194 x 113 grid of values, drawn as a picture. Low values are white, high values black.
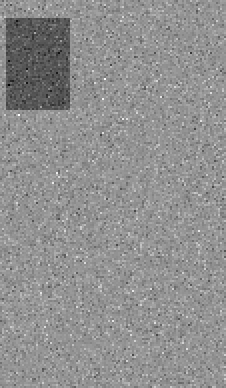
Histogram: skewed, a long tail of high values. Stripes: none. Ninth with the highest average: top left. Odd patch: higher, in the top left. Mirror symmetry: none.
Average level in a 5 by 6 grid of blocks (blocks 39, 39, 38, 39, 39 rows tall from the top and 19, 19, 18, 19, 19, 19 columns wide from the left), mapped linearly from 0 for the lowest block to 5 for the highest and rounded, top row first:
5 5 0 0 0 0
3 3 0 0 0 0
0 0 0 0 0 0
0 0 0 0 0 0
0 0 0 0 0 0
